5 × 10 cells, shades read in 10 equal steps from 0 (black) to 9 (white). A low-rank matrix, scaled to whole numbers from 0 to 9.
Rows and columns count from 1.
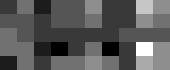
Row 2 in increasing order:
2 2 2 3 3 3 3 4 4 5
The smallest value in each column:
1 3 1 0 2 2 0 2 3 3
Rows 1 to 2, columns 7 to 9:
2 2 7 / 2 2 5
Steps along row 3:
down down same same same same up same same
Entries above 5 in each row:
1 0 0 1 1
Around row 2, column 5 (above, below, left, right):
3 2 3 4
